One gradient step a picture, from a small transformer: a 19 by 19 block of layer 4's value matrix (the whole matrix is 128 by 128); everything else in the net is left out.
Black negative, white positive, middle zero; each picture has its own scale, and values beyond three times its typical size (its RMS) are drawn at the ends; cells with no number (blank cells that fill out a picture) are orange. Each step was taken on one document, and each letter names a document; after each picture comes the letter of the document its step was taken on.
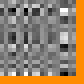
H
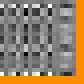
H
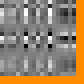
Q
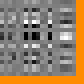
H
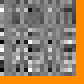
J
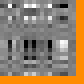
H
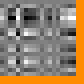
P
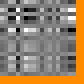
P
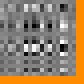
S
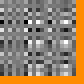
J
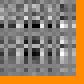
S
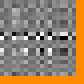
Q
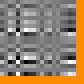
P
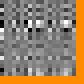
J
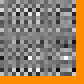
J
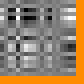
P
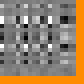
H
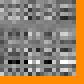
J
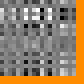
S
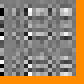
J
